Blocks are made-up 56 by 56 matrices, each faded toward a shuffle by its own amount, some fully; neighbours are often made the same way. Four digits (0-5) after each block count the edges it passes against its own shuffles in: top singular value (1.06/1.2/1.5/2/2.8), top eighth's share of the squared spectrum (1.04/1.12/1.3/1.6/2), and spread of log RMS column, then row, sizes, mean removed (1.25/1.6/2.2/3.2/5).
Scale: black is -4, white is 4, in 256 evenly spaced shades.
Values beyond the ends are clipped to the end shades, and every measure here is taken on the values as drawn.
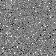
2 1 0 0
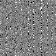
2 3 3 0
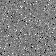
0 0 0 0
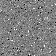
0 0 0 0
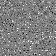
2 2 0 1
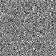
3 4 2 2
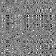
4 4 2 2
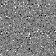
3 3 1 1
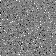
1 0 0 0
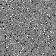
2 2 0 0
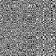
4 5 3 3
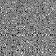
4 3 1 2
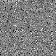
3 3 1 1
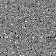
3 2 0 1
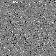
1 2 1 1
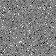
0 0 0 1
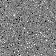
0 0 0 0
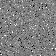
0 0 0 0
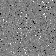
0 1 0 0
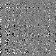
2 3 3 3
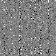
2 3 2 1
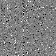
2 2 2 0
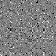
3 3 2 1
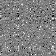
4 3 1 1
